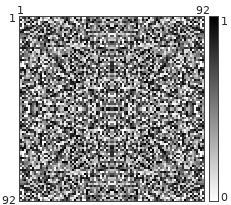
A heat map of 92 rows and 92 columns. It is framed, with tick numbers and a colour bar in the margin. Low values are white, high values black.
The values spread evenly over their range. The grain is fine, like static. It mirrors both left to right and top to bottom. There is no overall slope. There are no regular stripes. No seam splits the table. No single row or column stands out from its neighbours.
